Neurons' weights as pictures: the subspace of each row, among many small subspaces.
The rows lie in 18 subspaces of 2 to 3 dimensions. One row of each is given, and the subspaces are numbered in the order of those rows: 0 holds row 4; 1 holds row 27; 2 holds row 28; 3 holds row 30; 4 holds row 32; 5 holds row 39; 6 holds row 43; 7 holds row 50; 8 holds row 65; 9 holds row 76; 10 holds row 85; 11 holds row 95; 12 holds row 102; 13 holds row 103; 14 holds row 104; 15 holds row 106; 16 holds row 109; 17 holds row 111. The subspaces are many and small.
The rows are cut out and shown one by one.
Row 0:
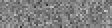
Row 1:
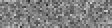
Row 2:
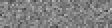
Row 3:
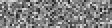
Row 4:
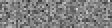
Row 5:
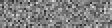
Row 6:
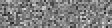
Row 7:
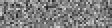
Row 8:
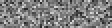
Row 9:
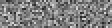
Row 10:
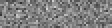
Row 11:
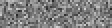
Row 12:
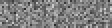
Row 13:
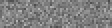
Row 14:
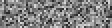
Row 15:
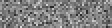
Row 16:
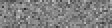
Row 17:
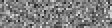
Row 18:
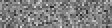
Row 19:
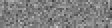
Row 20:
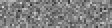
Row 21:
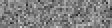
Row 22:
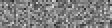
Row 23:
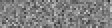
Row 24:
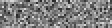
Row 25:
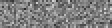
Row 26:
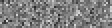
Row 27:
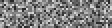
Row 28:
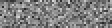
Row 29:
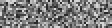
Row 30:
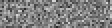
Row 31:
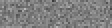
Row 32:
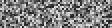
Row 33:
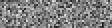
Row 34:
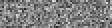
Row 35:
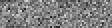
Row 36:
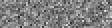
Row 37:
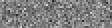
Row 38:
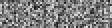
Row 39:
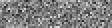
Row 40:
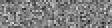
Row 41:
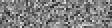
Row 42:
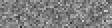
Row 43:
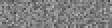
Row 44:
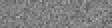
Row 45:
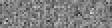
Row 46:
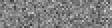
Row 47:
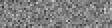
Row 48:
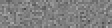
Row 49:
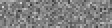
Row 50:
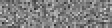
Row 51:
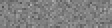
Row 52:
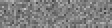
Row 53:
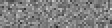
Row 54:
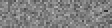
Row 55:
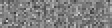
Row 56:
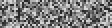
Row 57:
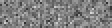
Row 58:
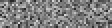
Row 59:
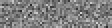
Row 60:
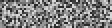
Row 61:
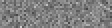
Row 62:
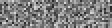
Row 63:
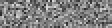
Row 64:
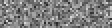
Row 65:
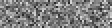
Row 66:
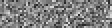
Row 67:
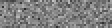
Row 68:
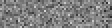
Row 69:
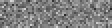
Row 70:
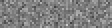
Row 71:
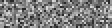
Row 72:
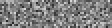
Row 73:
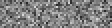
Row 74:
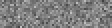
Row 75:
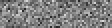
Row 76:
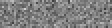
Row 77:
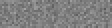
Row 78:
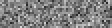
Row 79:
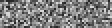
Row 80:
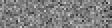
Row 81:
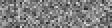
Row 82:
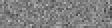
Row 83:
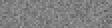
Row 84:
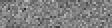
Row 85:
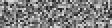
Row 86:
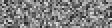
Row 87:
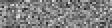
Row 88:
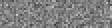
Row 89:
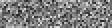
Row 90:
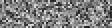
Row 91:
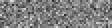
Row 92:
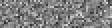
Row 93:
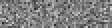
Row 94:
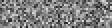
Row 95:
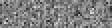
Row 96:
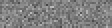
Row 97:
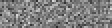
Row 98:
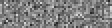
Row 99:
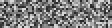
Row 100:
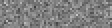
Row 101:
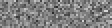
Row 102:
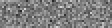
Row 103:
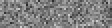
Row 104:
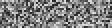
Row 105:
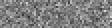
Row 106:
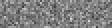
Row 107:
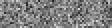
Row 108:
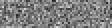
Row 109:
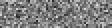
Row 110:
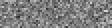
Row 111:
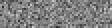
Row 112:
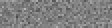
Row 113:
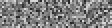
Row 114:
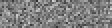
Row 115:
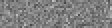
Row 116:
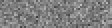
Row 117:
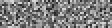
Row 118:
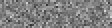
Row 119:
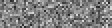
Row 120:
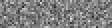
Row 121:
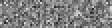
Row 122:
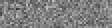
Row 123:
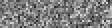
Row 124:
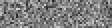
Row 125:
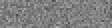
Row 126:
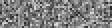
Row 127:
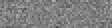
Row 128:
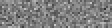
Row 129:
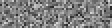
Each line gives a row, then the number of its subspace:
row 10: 16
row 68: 4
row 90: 8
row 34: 3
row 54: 4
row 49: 17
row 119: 1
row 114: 14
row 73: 8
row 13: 0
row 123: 16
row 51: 17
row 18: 0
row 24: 2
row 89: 5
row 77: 6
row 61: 12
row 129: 9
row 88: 9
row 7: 13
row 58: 1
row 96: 0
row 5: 8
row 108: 3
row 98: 6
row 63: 13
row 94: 5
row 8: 11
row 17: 17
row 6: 15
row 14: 10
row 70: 15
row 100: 7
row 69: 1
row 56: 12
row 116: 13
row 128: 7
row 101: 4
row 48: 15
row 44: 14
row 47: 8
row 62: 6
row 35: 5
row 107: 13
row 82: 17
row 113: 14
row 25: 9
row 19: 10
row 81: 12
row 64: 7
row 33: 12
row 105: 8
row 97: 14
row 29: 16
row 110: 10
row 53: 10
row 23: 15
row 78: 16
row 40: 15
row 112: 14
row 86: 7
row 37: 12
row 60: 12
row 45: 11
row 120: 15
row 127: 3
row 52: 9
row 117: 6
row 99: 1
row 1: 0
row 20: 17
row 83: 10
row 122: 13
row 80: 4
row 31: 3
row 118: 8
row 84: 5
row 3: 17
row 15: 0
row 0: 0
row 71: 4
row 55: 11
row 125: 3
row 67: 2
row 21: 16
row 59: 0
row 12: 6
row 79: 0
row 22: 9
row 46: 1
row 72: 11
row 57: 11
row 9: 15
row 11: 16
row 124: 13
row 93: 7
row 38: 6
